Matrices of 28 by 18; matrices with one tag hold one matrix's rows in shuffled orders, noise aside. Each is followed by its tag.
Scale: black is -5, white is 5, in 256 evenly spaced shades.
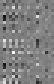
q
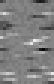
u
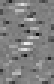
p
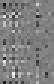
q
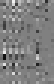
q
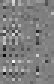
q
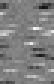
u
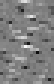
p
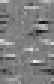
u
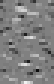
p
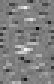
p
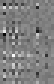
q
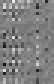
q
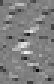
p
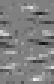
u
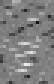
p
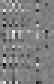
q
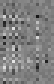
q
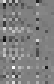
q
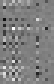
q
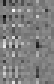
q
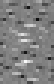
p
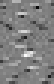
p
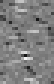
p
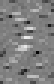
p
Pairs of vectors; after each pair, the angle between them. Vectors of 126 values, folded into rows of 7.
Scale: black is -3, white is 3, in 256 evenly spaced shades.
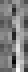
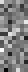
orthogonal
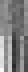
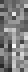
partly opposed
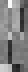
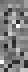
orthogonal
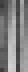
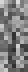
partly opposed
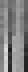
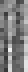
nearly opposite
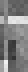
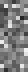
orthogonal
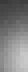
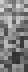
partly opposed
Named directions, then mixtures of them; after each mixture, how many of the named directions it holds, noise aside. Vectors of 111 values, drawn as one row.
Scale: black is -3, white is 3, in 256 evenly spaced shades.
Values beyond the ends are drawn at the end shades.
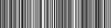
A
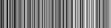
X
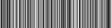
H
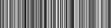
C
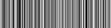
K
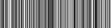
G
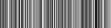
two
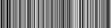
two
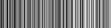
one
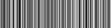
two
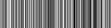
two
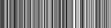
two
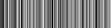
three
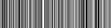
three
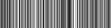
two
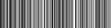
two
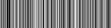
one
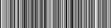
three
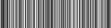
two
